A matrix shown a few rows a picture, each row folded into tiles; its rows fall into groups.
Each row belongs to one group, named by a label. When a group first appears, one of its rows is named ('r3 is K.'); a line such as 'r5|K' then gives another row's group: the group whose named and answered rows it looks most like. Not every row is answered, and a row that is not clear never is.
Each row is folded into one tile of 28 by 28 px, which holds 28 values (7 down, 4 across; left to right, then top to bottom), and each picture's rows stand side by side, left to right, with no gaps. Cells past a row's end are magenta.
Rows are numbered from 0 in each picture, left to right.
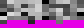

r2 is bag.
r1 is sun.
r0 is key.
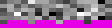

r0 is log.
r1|bag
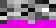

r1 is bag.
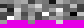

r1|log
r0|bag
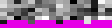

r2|sun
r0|sun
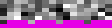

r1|bag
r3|log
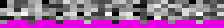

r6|log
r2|key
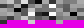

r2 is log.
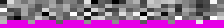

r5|key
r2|log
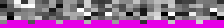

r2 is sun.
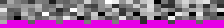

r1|log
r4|bag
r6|key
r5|sun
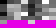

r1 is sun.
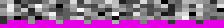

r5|bag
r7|sun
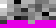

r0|sun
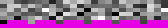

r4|key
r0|sun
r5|sun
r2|key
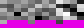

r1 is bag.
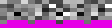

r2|key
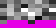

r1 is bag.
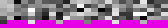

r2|bag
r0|sun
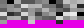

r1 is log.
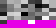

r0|key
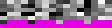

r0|key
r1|key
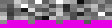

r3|log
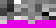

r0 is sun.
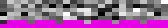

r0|key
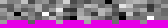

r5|bag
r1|log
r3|log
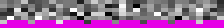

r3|key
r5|log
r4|sun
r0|bag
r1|bag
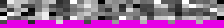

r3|sun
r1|key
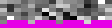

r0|bag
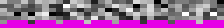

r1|key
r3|bag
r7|log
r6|log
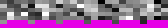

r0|bag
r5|sun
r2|bag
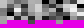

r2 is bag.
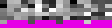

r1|sun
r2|sun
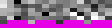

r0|sun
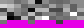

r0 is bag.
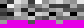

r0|bag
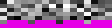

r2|sun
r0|key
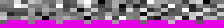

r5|key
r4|bag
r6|bag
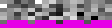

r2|key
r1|key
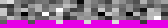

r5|key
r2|log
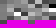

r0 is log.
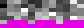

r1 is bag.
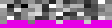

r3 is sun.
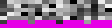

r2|sun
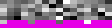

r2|key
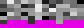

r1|sun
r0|key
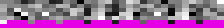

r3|key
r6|key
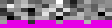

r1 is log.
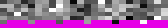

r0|log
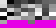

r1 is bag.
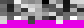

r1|sun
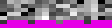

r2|log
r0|key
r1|key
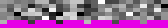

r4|log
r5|bag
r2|key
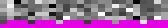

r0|sun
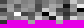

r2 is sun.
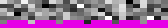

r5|bag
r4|sun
